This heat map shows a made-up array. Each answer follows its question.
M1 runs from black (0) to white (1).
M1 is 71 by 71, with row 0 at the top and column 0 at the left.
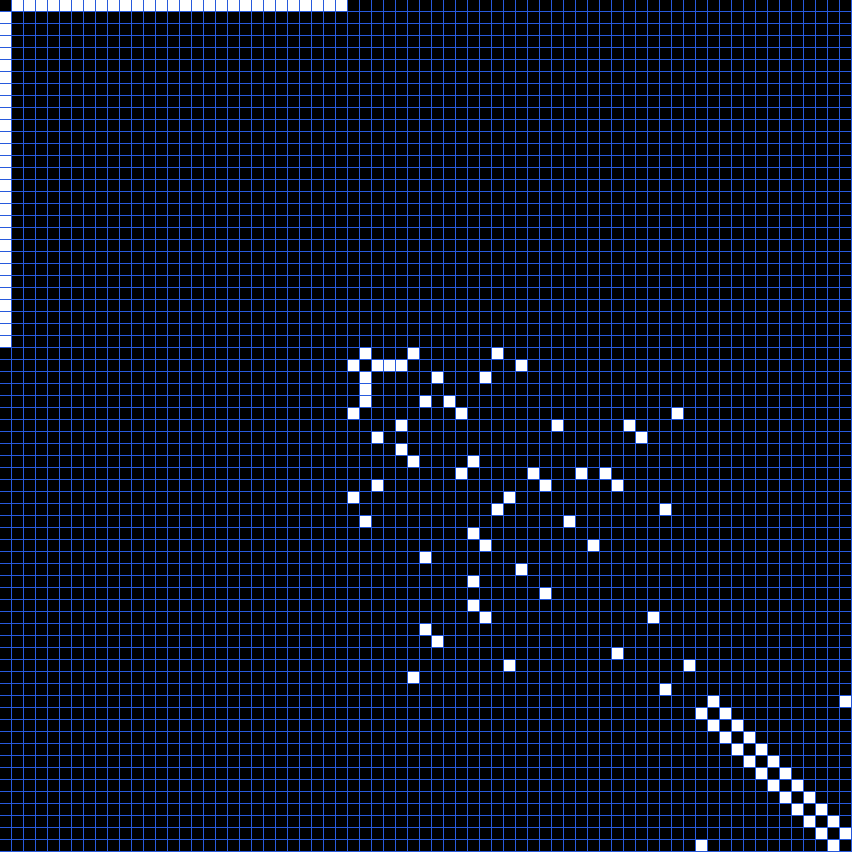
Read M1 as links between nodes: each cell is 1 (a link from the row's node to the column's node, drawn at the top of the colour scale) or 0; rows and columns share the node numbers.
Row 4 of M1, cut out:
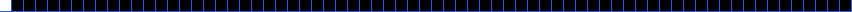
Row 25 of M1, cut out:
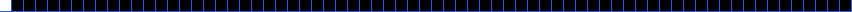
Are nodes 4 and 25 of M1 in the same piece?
yes
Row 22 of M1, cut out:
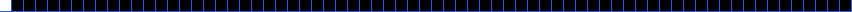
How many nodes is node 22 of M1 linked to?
1
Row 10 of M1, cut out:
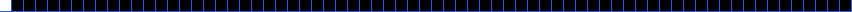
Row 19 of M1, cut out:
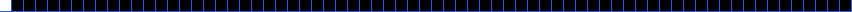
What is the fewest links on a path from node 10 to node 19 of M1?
2
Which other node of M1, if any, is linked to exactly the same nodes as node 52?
node 46
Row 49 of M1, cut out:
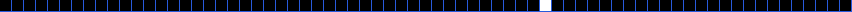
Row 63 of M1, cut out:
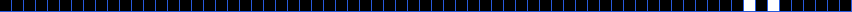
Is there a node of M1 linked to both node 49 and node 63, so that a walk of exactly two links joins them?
no
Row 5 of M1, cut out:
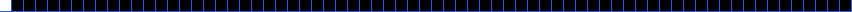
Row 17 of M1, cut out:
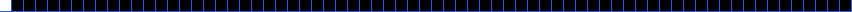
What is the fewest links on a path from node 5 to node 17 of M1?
2
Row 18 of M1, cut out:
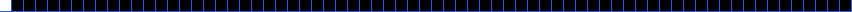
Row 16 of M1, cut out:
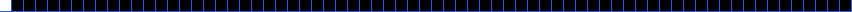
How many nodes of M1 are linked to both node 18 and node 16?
1
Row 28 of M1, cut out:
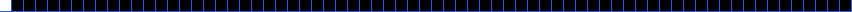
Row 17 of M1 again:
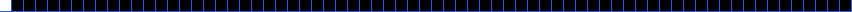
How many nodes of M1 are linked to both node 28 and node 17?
1
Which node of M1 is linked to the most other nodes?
node 0
